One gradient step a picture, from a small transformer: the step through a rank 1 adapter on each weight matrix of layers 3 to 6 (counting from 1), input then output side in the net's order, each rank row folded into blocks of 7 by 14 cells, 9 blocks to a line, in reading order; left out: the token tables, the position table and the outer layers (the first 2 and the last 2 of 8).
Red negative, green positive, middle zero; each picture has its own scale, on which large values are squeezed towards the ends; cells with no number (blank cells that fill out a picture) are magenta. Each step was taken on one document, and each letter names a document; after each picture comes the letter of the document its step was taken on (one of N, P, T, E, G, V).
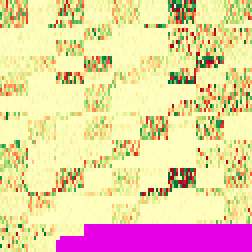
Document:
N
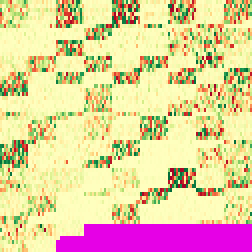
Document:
N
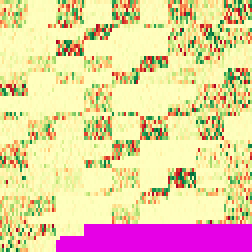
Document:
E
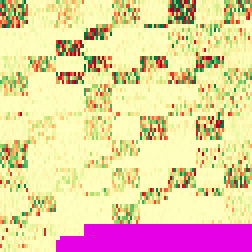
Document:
N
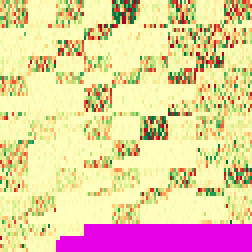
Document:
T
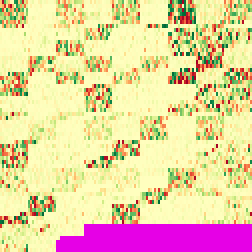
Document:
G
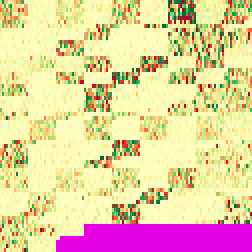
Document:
G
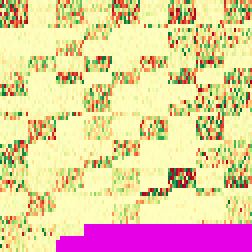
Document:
N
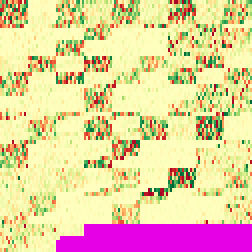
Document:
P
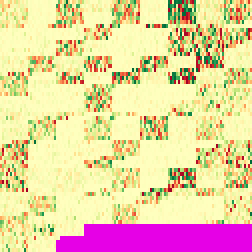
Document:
G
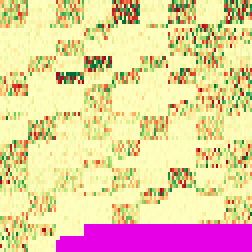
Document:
N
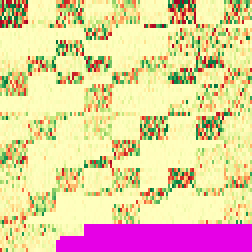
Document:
P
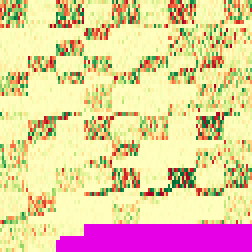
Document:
P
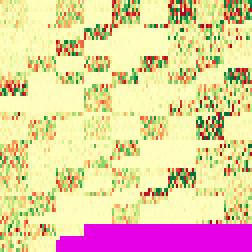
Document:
E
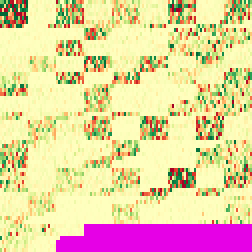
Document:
T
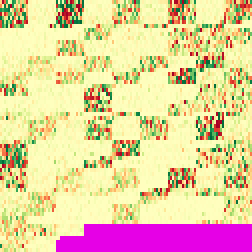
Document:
T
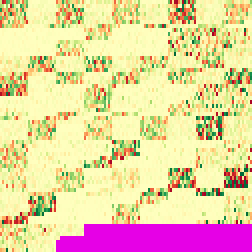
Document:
P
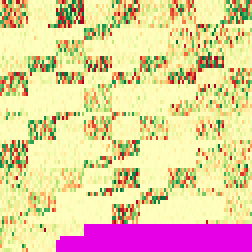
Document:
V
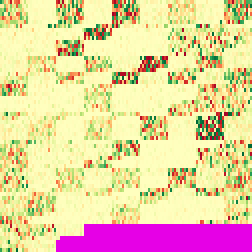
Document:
E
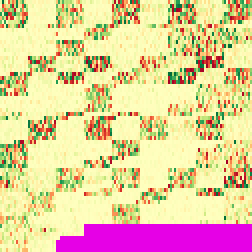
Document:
V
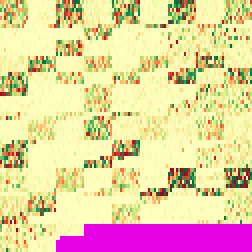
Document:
V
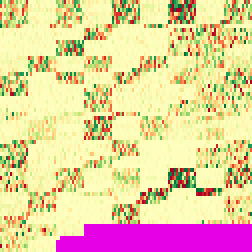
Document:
N
